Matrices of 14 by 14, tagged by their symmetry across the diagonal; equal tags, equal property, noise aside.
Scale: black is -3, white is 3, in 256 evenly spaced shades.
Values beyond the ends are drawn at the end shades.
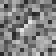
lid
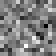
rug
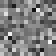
rug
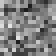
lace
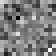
lid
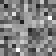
lid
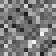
lid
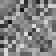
lid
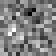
rug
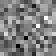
rug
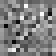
rug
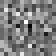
lace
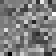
lace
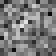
lid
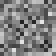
lid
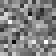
lace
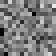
lace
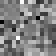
rug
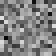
lace
